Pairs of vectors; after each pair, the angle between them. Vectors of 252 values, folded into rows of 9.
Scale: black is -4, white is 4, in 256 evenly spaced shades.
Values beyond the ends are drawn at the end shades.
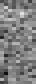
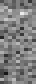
nearly parallel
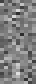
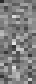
partly aligned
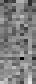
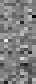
partly opposed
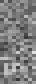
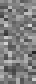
partly opposed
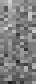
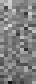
nearly parallel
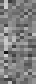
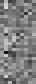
nearly parallel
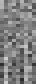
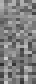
nearly parallel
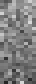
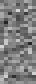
orthogonal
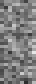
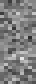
orthogonal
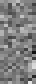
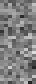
nearly opposite
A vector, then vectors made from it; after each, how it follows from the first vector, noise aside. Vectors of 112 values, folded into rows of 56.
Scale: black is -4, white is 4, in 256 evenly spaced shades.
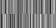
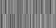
shrunk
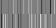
partly zeroed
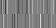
partly zeroed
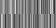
reversed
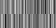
reversed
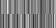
wrapped around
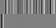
partly zeroed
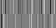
partly zeroed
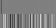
partly zeroed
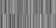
shrunk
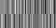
reversed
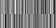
reversed
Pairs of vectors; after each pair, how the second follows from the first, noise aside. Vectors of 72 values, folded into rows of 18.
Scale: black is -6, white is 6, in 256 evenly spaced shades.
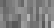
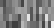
scaled up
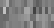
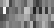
scaled up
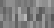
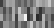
scaled up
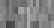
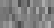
shuffled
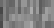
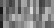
scaled up
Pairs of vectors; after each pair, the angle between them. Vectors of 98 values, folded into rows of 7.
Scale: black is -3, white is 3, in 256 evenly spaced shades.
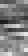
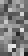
orthogonal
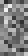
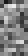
partly aligned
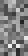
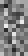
orthogonal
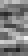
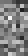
orthogonal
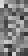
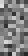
nearly parallel
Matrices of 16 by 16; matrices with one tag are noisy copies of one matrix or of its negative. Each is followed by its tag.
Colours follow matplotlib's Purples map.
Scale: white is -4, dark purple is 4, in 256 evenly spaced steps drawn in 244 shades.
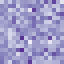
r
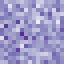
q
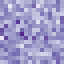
q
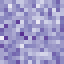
q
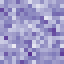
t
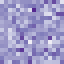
r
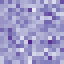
r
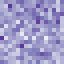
q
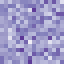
r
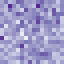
q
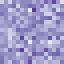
r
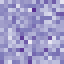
r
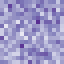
q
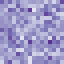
r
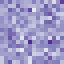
r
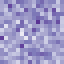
q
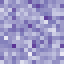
t
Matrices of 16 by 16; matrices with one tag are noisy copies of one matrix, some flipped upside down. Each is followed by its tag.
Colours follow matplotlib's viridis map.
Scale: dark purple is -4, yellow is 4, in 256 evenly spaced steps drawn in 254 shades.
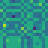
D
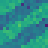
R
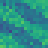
R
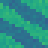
R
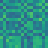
D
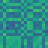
D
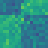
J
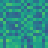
D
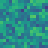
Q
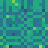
D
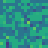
Q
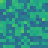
Q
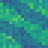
R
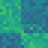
J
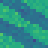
R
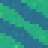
R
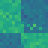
J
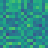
D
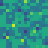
Q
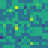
Q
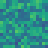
Q
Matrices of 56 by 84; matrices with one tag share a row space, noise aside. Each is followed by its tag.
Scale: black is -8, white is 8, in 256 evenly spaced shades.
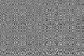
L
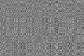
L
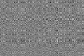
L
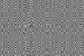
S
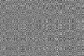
L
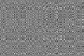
L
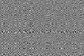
S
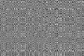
L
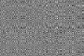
L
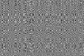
S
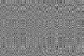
L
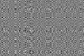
S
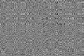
L
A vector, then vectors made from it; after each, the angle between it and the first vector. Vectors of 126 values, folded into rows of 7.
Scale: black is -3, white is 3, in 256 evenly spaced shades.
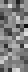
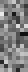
partly opposed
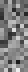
partly aligned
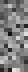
nearly parallel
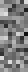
orthogonal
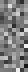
partly aligned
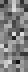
orthogonal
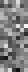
nearly opposite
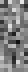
orthogonal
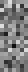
orthogonal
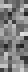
partly aligned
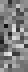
orthogonal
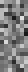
partly opposed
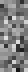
orthogonal
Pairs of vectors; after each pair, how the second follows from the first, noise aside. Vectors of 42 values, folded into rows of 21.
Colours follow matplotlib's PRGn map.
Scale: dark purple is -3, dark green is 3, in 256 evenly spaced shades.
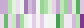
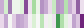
sign-scrambled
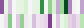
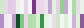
reversed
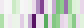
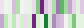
sign-scrambled
